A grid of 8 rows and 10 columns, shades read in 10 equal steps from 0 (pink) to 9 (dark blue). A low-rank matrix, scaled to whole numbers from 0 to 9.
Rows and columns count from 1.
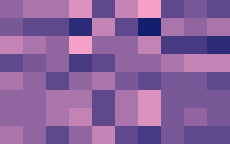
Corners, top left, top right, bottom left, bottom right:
4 6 3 6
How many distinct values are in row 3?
6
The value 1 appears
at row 1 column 4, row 6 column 7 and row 7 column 7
